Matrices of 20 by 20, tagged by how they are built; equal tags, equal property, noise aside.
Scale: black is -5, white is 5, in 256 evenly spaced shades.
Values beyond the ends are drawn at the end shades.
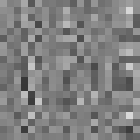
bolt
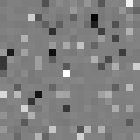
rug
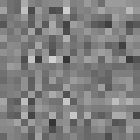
bolt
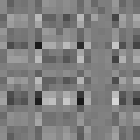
bolt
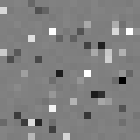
rug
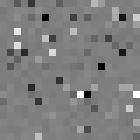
rug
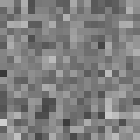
bolt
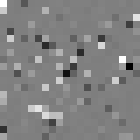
rug
